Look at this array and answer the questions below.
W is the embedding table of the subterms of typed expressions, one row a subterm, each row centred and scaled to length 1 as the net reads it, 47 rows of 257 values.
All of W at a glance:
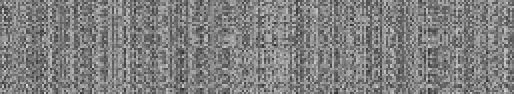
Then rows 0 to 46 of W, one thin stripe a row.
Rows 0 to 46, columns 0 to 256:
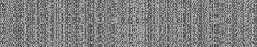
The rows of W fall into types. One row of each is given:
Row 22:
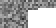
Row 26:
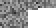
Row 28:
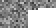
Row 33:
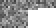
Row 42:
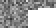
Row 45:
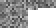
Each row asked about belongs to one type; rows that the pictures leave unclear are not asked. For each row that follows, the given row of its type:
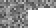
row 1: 28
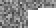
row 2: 26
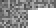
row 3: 33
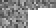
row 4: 33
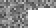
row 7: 28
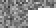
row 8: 42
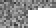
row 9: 42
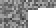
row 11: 22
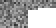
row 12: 42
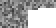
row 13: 22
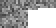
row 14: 33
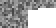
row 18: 22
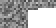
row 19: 22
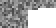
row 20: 22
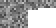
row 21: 28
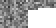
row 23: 42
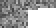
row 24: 33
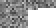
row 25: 45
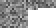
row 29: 45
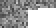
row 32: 33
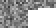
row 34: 42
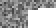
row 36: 22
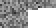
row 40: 26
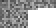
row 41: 33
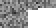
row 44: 26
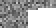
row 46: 26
